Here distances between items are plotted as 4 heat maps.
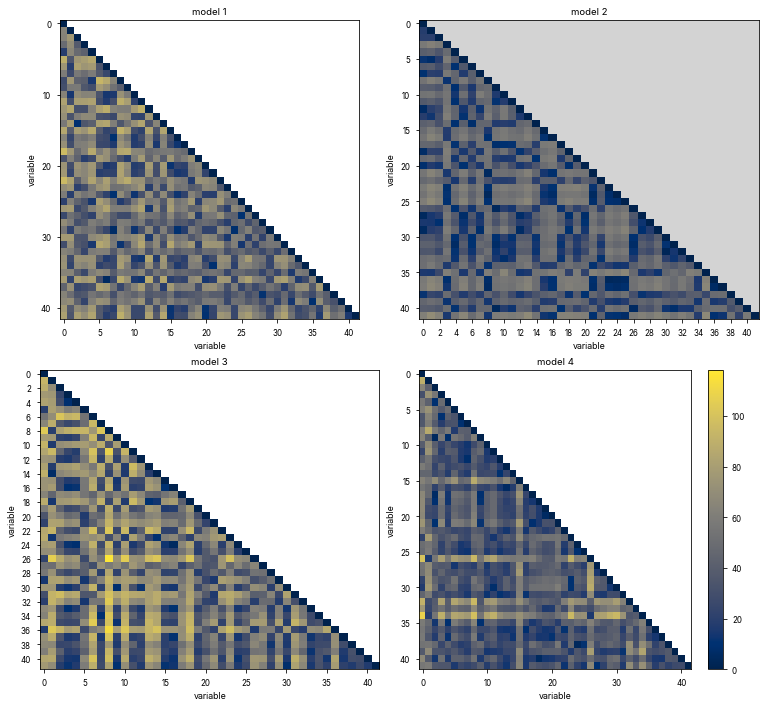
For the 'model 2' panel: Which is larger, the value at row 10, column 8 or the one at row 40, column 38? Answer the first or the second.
the first
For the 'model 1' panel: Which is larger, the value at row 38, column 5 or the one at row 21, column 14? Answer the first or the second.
the second
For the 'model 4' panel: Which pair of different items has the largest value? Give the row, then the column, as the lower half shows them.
34, 0
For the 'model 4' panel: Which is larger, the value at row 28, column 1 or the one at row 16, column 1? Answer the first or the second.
the first
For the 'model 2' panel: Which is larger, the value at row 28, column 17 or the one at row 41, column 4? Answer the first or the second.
the second
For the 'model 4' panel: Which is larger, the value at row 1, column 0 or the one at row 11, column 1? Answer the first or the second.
the first
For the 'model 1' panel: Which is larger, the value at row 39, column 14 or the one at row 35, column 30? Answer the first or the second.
the first
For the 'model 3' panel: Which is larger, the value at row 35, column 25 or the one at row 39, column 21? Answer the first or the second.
the second
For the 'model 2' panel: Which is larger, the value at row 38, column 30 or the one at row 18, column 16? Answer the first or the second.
the second
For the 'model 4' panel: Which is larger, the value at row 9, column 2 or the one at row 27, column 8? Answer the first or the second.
the second
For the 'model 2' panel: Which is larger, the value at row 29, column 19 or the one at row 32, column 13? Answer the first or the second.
the first
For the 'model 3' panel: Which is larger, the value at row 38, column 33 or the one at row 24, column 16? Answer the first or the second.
the first
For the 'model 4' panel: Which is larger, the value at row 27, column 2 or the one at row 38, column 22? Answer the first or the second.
the first
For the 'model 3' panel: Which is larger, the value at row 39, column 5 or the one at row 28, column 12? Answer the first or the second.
the first
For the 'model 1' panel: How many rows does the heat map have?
42
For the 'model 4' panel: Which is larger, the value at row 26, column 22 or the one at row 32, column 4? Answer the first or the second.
the first
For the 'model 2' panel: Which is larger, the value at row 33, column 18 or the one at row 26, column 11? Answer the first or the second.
the first
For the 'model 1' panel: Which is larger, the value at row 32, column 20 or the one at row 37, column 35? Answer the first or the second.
the first
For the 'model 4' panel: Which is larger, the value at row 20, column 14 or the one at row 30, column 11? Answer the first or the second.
the first
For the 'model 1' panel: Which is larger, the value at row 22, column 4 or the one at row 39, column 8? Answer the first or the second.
the first
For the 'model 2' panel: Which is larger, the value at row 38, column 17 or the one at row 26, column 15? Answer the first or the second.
the second
